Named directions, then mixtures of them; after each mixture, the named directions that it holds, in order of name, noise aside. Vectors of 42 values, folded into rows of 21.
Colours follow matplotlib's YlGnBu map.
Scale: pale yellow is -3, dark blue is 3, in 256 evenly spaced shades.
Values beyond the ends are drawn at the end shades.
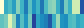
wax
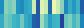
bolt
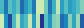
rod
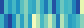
bolt, wax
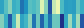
bolt, rod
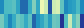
bolt, rod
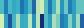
rod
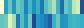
wax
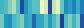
bolt, rod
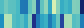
bolt, wax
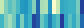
bolt, wax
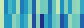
rod, wax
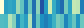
bolt, wax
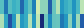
rod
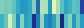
bolt, wax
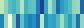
rod, wax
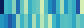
wax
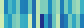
rod, wax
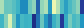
bolt, wax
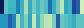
wax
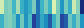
bolt, wax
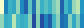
rod, wax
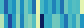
bolt, rod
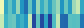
rod, wax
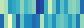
rod, wax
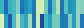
rod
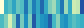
wax
